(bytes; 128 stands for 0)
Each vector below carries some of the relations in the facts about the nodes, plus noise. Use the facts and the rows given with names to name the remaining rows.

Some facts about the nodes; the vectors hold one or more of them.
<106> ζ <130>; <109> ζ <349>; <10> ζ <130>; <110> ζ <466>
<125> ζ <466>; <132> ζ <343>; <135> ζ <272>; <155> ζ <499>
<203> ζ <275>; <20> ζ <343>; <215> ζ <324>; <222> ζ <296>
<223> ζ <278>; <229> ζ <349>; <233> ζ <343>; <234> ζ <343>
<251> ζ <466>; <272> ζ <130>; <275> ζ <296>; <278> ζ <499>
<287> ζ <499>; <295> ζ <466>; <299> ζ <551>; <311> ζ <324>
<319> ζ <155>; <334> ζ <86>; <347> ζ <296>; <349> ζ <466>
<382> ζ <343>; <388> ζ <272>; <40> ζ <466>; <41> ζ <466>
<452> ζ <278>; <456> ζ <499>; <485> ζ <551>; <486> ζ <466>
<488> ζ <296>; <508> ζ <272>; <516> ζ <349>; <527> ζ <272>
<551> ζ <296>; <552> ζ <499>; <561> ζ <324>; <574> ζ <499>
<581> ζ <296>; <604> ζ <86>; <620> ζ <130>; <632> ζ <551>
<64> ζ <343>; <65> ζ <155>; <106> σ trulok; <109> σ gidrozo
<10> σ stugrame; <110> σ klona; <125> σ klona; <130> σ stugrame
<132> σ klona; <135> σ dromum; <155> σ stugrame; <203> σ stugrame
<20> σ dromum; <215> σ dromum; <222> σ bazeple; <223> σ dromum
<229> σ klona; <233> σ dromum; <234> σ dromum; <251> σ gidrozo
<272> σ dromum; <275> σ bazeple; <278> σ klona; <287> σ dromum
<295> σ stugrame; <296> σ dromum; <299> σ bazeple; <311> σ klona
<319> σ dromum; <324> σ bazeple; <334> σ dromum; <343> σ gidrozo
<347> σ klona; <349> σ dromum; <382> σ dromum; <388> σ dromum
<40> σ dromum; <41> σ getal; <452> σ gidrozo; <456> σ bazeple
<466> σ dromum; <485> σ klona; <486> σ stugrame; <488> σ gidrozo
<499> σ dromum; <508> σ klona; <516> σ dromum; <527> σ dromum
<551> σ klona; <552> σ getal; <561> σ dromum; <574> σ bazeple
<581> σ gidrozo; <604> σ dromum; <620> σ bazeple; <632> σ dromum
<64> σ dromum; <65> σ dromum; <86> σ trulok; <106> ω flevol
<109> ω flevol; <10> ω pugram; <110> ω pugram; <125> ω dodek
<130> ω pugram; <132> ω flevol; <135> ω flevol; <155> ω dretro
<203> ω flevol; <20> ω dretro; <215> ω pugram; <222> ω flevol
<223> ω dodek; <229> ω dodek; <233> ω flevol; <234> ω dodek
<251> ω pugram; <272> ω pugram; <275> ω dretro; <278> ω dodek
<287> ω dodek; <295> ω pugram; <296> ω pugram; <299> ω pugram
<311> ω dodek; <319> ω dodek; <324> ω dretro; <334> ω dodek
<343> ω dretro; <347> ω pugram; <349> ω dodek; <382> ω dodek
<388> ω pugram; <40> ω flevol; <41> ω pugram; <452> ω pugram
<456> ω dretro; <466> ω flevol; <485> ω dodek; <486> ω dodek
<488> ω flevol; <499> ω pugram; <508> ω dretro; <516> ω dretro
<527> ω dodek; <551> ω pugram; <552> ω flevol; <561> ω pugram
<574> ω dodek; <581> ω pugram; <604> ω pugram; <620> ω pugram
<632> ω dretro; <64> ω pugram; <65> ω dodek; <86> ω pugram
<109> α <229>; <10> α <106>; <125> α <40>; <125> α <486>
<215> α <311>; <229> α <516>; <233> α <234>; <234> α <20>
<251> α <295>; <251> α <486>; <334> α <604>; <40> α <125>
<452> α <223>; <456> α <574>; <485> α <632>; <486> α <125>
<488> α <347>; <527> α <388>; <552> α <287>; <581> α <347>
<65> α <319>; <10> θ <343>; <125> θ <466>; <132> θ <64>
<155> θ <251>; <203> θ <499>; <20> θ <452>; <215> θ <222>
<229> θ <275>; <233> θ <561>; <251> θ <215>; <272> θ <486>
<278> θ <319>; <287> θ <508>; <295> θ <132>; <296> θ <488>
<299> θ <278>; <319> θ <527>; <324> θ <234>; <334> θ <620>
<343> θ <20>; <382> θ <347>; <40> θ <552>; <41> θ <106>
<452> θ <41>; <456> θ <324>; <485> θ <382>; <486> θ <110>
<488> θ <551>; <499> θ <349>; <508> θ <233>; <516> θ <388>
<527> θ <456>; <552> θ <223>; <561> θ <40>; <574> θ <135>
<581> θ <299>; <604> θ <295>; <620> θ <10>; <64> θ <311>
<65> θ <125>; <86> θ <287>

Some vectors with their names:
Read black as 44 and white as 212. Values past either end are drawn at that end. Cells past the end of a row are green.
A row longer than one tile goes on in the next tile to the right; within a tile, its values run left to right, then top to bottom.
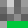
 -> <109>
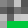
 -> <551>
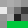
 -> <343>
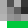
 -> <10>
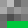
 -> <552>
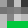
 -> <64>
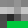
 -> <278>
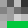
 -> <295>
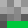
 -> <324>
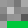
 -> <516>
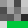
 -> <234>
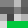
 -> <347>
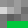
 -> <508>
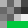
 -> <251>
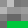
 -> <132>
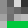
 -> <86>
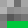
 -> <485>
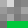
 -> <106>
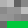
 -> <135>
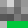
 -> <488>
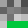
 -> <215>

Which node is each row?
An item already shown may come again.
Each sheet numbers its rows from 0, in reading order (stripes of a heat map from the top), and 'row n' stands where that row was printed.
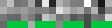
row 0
<132>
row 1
<299>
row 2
<287>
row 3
<486>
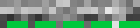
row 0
<278>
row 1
<278>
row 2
<222>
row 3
<527>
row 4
<20>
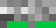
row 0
<319>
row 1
<155>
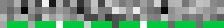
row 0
<41>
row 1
<299>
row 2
<10>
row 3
<229>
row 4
<319>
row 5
<452>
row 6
<223>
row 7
<574>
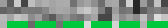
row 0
<130>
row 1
<275>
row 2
<382>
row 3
<20>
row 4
<620>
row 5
<388>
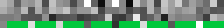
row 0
<65>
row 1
<234>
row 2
<233>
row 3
<40>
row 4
<125>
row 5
<234>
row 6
<311>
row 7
<581>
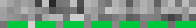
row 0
<632>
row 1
<561>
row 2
<110>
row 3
<203>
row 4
<334>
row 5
<65>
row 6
<456>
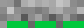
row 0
<516>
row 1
<275>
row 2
<574>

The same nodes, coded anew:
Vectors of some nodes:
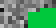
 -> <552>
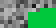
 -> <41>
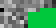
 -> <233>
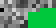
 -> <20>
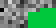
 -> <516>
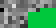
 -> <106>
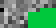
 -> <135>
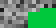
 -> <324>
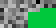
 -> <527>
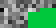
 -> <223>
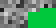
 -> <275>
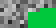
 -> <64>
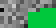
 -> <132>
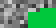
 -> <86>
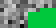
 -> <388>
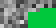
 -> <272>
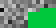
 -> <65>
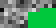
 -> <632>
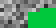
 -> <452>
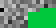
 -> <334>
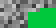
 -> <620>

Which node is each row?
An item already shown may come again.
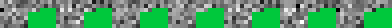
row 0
<343>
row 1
<486>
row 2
<41>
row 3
<299>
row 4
<125>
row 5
<251>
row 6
<106>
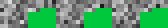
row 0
<561>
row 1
<581>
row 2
<452>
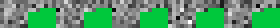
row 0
<130>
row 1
<287>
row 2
<155>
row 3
<40>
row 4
<347>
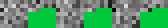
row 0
<278>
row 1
<508>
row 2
<106>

